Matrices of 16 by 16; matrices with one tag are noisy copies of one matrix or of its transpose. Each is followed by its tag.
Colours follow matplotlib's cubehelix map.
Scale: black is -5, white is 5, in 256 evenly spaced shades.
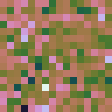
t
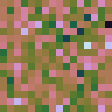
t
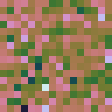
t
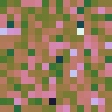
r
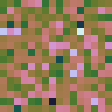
r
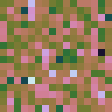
r
